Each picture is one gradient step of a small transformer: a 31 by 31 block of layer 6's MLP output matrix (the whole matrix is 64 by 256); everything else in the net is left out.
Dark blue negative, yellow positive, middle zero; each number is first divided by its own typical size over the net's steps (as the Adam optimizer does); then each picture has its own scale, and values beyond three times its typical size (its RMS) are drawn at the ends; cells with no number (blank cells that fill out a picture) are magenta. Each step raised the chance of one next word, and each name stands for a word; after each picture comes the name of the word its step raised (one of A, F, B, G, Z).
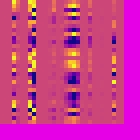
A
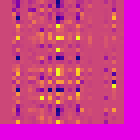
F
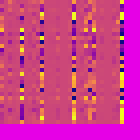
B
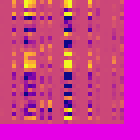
A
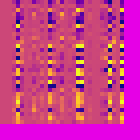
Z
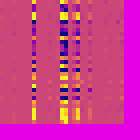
B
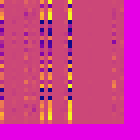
B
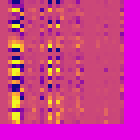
Z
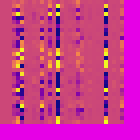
A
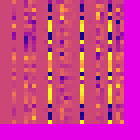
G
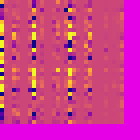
F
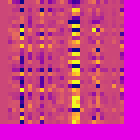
Z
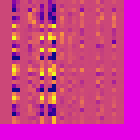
F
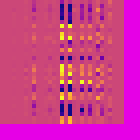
F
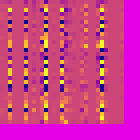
Z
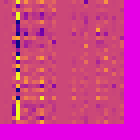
B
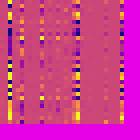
B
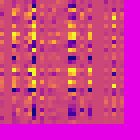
F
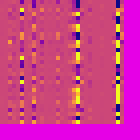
G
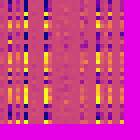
G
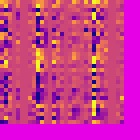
A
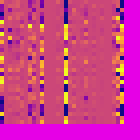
F
